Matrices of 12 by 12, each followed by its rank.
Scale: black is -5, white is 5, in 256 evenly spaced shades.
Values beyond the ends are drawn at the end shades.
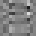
two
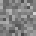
full rank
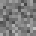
full rank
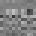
two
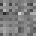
two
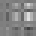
one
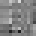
two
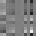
one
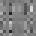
two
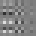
one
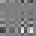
one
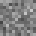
full rank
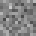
full rank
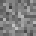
full rank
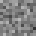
full rank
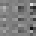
two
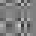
one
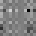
two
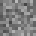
full rank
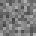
full rank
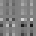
one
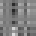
one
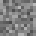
full rank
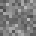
full rank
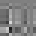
one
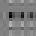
one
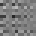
two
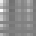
one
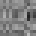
two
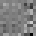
two
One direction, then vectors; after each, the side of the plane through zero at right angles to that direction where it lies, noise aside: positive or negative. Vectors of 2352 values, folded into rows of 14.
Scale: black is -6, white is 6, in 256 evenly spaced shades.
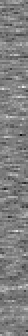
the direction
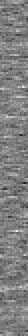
positive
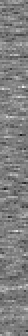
positive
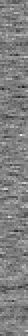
negative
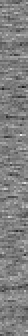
negative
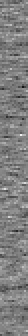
negative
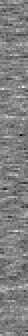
positive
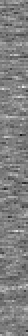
positive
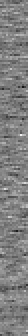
negative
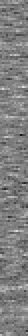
positive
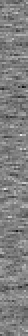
negative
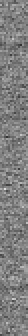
negative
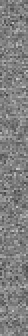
positive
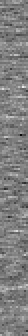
positive
